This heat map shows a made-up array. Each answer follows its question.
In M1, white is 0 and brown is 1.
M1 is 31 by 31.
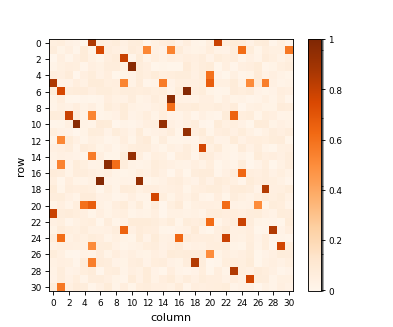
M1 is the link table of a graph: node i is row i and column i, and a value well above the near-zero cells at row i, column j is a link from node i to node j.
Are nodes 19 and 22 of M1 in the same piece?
no
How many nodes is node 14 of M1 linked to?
2
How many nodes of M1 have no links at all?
0
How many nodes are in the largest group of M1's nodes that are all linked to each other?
2
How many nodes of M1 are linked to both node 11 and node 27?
0
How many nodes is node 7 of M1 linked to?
1
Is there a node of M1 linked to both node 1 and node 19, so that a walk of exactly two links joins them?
no
